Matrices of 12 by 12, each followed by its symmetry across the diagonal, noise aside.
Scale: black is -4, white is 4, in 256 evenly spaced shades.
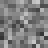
antisymmetric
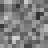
antisymmetric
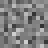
antisymmetric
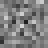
antisymmetric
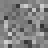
symmetric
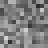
antisymmetric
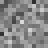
symmetric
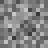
symmetric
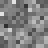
symmetric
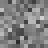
antisymmetric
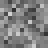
antisymmetric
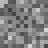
symmetric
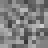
antisymmetric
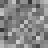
symmetric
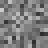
symmetric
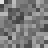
symmetric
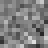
antisymmetric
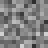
antisymmetric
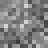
symmetric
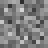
antisymmetric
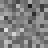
antisymmetric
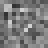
symmetric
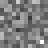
symmetric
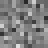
antisymmetric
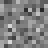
antisymmetric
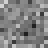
symmetric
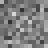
symmetric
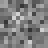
symmetric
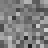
antisymmetric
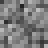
symmetric
